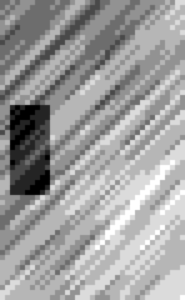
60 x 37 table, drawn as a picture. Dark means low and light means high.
Ninth with the lowest average: middle left. Odd patch: lower, in the middle left. Ninth with the highest average: bottom right. Grain: diagonal, up to the right. Slope: up to the bottom right.
